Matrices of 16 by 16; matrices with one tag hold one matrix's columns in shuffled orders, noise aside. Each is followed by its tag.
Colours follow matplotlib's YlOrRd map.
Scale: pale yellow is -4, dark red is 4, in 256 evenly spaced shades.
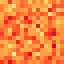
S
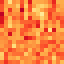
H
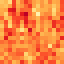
H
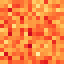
S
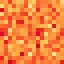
S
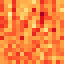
H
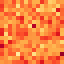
S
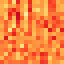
H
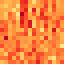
H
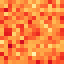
S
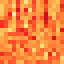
H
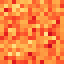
S
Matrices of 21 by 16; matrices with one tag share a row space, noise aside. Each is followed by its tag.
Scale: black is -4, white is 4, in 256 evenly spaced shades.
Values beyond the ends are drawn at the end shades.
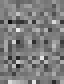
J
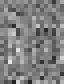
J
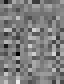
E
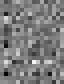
E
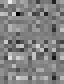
J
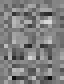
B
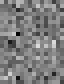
J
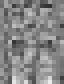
B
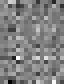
J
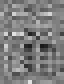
B
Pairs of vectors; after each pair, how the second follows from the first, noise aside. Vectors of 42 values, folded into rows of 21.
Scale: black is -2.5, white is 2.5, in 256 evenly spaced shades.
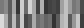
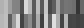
wrapped around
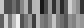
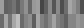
shrunk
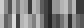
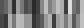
reversed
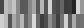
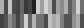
wrapped around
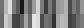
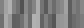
shrunk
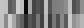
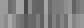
shrunk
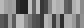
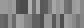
shrunk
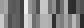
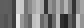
wrapped around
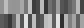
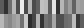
wrapped around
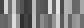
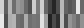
wrapped around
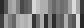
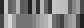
reversed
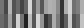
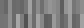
shrunk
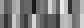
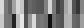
reversed
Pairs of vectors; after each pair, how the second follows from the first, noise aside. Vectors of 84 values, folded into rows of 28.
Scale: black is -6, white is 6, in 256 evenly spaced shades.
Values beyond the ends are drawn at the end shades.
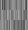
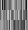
scaled up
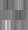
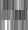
scaled up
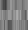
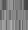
wrapped around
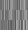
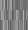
reversed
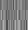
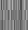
reversed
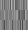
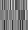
scaled up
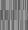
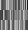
scaled up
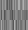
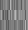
wrapped around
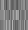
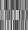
scaled up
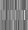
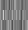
reversed
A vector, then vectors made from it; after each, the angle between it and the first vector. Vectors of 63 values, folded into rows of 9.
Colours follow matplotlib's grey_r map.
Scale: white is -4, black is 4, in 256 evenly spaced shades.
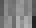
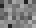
orthogonal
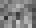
partly aligned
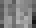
nearly parallel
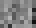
partly aligned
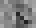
partly opposed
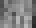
nearly parallel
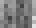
nearly opposite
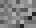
orthogonal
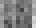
nearly opposite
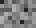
orthogonal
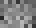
partly aligned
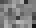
partly aligned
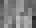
nearly parallel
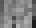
nearly parallel
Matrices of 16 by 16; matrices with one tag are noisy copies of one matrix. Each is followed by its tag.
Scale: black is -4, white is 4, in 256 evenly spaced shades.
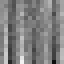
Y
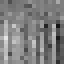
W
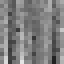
Y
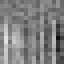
W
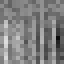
W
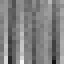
Y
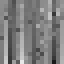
Y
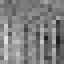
W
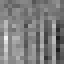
W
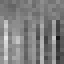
W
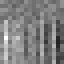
W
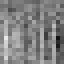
W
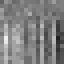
W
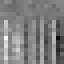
W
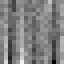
Y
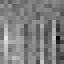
W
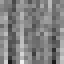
Y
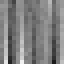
Y
